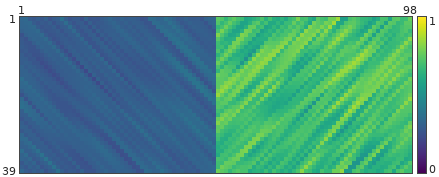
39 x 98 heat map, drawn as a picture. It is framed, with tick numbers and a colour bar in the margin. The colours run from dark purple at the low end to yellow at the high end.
It is made of 1 by 2 panels. Panel 1,1: low, slanting down to the right, faint in contrast. Panel 1,2: high, slanting up to the right.
